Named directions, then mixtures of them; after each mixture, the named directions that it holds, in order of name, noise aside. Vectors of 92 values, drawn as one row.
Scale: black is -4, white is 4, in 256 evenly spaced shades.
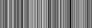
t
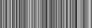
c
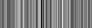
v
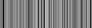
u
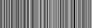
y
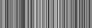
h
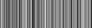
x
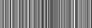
c, y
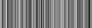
c, v, y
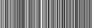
h, v, y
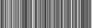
x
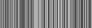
h, u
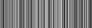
h, u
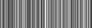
u, v, x
